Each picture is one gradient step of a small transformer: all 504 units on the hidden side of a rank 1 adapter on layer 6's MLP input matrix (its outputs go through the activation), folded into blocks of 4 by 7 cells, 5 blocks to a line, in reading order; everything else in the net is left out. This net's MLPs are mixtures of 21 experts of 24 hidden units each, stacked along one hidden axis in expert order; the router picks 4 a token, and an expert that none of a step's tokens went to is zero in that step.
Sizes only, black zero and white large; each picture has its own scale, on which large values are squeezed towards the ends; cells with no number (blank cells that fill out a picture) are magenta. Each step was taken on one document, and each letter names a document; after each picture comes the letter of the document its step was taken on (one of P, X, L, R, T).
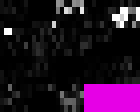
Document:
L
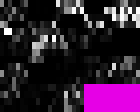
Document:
L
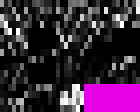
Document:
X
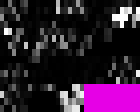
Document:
L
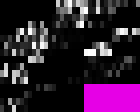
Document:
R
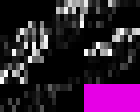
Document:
R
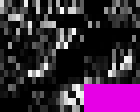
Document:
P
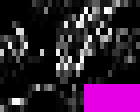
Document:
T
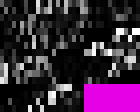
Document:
R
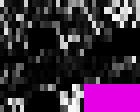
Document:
X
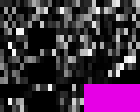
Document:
X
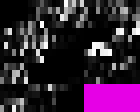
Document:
R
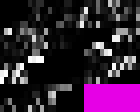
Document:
R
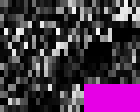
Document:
X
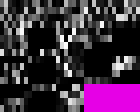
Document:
X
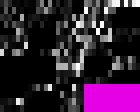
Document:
T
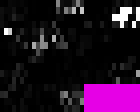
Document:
L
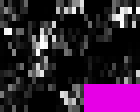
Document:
L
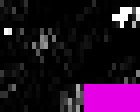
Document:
L
